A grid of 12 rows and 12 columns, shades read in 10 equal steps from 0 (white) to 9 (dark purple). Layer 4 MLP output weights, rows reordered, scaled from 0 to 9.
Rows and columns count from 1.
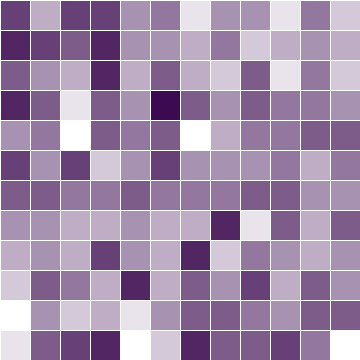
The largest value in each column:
8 7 7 8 8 9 8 8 7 7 6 6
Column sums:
56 59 49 66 47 57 53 53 57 50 55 46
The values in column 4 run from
2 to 8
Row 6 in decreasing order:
7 7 7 5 5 4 4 4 4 4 3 2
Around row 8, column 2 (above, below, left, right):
6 4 4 3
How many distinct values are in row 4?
6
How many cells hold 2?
9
